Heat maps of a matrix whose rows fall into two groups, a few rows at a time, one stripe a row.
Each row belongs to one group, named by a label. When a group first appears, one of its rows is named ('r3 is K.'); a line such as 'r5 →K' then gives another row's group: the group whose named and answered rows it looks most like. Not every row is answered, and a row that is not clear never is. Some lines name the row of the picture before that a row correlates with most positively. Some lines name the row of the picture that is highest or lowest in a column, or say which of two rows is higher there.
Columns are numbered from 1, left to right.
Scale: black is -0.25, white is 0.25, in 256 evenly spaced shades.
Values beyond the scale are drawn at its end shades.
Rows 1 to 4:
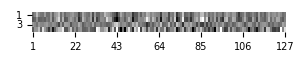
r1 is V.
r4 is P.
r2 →V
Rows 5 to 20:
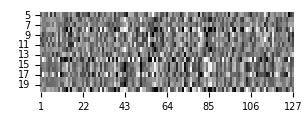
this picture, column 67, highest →13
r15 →V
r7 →P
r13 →P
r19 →V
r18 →V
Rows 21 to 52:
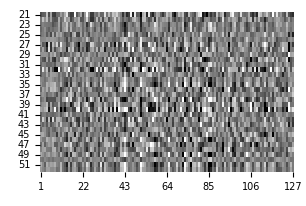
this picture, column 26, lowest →32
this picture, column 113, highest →27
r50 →V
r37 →P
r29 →P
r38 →V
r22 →P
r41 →V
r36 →P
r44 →V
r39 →P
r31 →V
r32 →P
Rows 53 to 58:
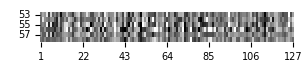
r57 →P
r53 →P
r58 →V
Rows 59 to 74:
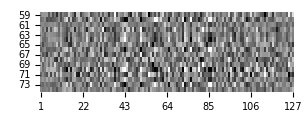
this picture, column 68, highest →62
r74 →P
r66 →V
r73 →V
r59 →P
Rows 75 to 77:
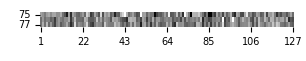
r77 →P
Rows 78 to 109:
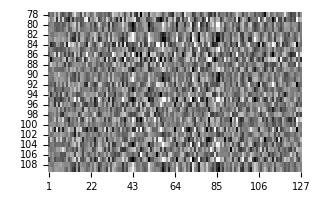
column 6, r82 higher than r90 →No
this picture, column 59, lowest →83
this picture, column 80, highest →79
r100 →P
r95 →V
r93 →V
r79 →P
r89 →V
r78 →P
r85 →V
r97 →P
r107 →V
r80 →V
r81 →V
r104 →V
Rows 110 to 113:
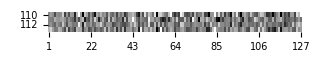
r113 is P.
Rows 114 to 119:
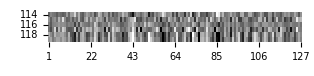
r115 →P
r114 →V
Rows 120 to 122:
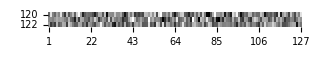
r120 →P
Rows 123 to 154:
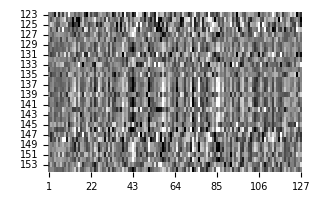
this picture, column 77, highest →125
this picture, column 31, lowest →146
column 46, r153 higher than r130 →No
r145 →P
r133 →P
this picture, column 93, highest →133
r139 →P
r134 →V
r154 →V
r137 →V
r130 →V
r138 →V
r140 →V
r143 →V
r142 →P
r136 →V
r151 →P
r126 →P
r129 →V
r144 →V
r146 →V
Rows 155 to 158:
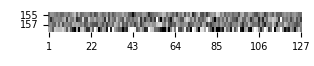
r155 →V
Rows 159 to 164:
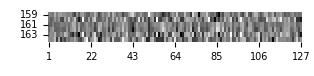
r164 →P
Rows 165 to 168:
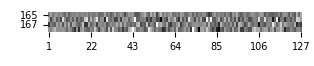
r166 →P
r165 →P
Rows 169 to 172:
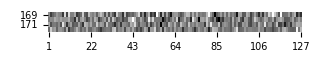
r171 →P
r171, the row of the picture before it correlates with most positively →166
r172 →P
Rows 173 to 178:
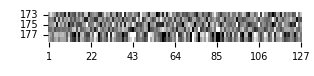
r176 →V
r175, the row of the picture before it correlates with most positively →172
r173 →P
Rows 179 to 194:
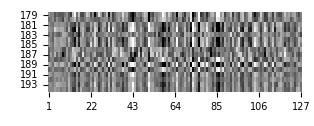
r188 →V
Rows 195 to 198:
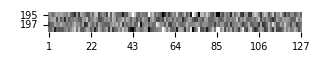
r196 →P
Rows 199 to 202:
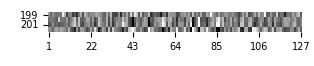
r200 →V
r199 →P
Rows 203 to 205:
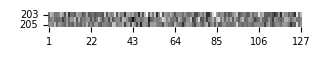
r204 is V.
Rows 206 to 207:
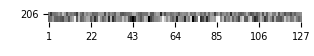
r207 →V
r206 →P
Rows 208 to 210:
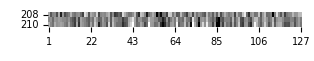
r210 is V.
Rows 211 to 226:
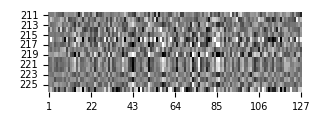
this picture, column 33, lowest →226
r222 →V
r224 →V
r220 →V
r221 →V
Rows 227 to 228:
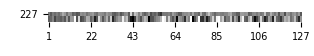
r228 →V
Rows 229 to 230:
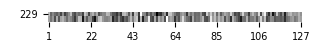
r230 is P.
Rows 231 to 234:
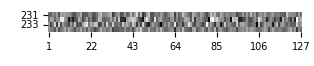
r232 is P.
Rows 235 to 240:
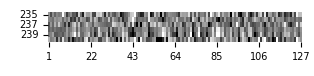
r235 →P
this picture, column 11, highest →236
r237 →P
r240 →P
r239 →V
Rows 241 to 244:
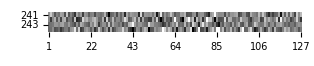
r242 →P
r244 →V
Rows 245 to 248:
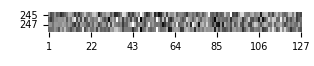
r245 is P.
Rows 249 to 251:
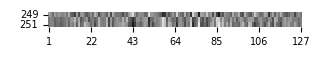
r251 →V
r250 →V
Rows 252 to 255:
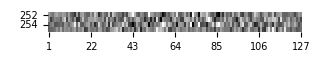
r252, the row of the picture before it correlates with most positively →249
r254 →V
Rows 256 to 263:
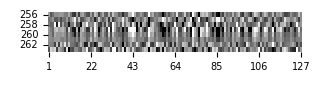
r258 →P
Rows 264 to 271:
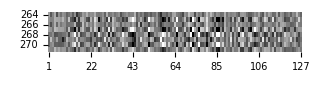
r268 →V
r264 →P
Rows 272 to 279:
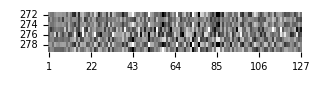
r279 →V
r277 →V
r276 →P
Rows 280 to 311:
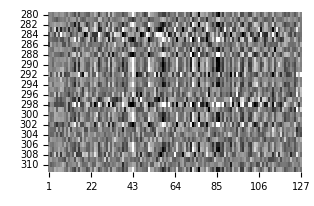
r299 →P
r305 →P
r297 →P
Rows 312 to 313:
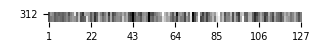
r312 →V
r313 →V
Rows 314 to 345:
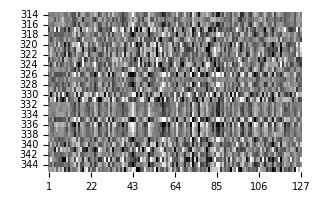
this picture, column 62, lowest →324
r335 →V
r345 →P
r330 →P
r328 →V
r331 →P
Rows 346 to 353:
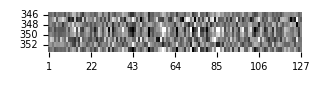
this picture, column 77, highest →351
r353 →V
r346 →V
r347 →P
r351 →P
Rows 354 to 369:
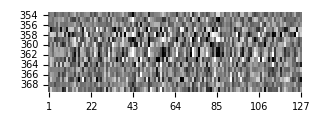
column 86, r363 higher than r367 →Yes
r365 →P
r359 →V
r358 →P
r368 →V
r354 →V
